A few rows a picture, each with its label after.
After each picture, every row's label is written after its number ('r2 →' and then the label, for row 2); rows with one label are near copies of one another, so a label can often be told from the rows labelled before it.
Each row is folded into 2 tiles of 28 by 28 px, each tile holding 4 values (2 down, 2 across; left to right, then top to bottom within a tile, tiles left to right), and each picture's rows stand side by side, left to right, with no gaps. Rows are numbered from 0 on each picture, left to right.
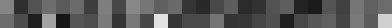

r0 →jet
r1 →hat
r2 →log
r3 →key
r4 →key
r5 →key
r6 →log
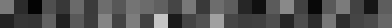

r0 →key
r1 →hat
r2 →log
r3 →hat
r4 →key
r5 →key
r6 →key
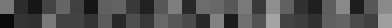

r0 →key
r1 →key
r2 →key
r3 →jet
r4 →hat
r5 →key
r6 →jet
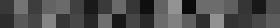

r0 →hat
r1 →key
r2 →key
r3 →jet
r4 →key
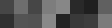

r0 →hat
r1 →key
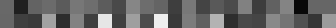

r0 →jet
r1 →log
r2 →log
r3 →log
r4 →hat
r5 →jet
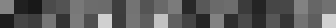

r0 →key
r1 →log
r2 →log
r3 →jet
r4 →key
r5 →log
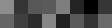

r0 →jet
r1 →key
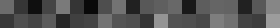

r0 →key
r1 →key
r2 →jet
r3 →jet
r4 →jet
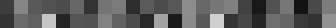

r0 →log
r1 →hat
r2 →jet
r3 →log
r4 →key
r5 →jet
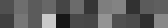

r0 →log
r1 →hat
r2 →jet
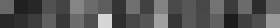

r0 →key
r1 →log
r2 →hat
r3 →hat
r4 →hat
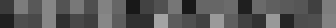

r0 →hat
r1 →hat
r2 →jet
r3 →jet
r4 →jet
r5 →hat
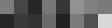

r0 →key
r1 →log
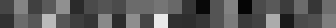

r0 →log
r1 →jet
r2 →log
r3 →key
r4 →jet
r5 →hat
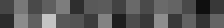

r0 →log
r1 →jet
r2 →hat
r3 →key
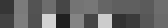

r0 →log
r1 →log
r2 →hat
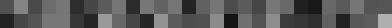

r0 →hat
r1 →jet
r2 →jet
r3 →jet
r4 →hat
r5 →key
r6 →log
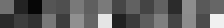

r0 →key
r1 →log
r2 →hat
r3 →log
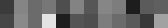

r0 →log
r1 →hat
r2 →jet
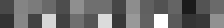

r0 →log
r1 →log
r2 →log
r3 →jet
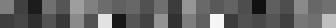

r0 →key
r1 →log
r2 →hat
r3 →log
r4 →key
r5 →log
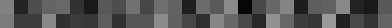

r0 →jet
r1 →key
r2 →hat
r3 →jet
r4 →jet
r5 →jet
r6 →key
